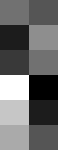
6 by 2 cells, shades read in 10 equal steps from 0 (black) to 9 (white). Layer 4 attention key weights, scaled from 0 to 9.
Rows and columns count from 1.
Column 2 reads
3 5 4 0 1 3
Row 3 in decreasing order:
4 2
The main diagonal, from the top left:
4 5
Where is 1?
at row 2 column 1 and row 5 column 2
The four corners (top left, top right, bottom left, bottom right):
4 3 6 3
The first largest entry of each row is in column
1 2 2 1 1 1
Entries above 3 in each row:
1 1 1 1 1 1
